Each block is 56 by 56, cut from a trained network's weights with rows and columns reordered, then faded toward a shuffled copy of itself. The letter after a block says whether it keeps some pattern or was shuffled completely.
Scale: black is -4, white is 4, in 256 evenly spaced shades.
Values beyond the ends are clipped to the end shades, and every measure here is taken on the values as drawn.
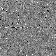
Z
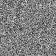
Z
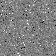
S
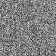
Z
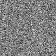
Z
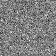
S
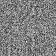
Z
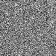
Z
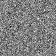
S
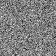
Z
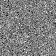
S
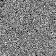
Z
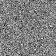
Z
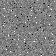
S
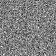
S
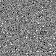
Z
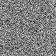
S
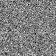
S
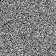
S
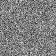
S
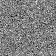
S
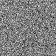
Z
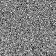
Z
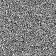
S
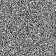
S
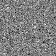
Z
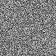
S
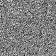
S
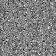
Z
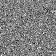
S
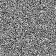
S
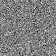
S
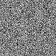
Z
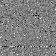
Z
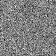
S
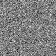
Z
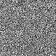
Z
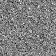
Z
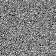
S
